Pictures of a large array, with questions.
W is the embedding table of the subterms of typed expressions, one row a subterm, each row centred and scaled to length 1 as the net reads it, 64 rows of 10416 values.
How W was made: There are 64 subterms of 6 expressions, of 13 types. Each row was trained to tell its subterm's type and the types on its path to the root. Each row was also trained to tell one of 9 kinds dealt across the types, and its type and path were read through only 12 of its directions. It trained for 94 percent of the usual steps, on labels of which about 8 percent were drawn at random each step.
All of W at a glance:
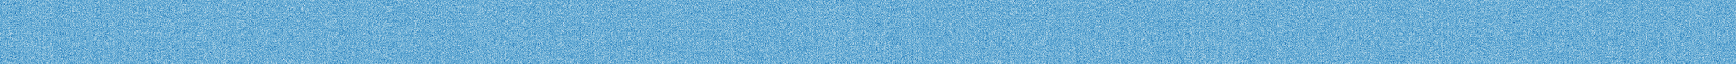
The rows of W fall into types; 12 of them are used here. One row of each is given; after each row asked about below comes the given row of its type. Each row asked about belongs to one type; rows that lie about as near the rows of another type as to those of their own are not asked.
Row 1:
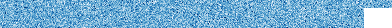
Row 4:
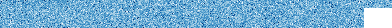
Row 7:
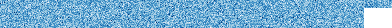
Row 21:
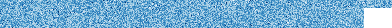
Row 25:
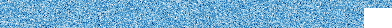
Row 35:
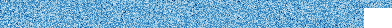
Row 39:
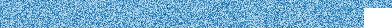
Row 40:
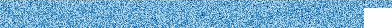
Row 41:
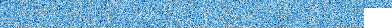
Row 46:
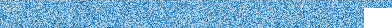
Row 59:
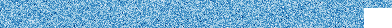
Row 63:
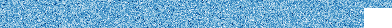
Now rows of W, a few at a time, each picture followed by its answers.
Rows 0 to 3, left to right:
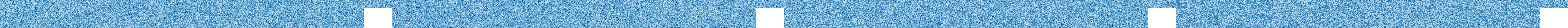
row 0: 46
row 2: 40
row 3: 59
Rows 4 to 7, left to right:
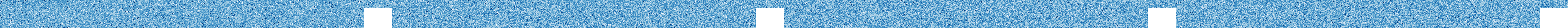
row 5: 39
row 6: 7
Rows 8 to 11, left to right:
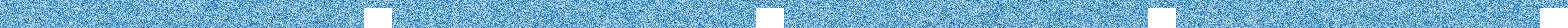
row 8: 25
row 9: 63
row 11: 40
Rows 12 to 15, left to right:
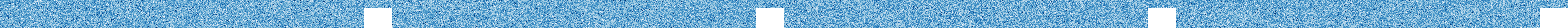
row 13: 59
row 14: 7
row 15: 4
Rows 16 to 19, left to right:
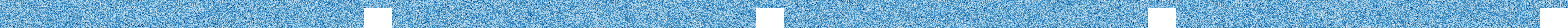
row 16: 41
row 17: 1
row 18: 4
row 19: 40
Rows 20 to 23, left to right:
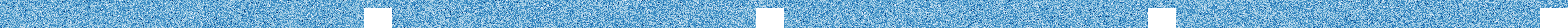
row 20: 21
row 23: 7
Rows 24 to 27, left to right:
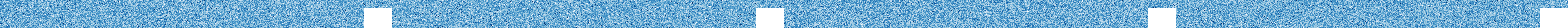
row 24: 59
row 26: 21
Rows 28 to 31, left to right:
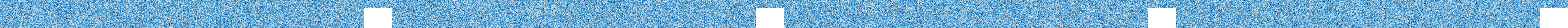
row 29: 39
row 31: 1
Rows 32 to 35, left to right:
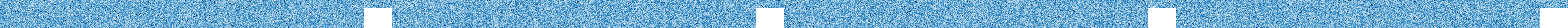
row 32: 46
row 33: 46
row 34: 46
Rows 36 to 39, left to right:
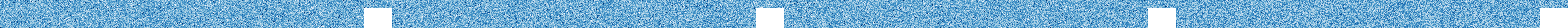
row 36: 21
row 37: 39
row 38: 63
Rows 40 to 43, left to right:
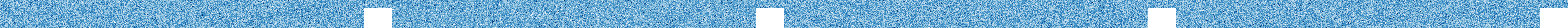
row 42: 35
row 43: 40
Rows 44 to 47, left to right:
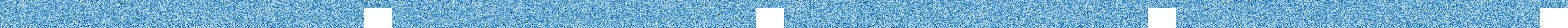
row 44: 1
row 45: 40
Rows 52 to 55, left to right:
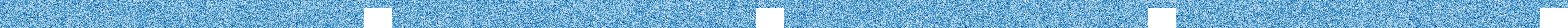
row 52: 21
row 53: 59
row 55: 63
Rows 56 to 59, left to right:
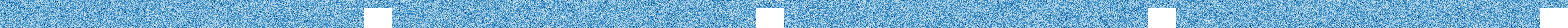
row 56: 1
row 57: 25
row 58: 41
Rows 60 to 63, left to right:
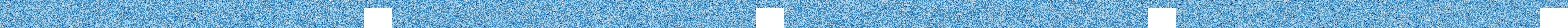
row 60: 21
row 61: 1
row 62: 63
